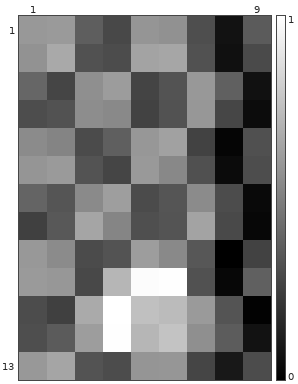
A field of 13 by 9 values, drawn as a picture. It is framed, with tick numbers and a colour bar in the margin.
Seam: vertical, 80% of the way across, the left part higher. Ninth with the lowest average: middle right. Ninth with the highest average: bottom middle. Average level on the scale: 40%. Odd patch: higher, in the bottom middle.
